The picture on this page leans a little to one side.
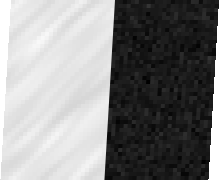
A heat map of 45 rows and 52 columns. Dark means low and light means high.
The table splits into one row of 2 panels. Panel 1,1: very high, slanting up to the right, faint in contrast. Panel 1,2: very low, fine-grained, faint in contrast.
